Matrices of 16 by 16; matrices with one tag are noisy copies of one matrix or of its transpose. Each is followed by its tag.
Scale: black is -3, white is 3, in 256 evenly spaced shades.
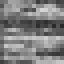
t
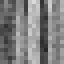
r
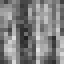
t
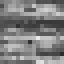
t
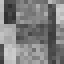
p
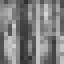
t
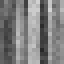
r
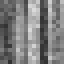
r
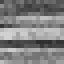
r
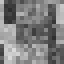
p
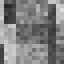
p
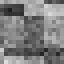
p
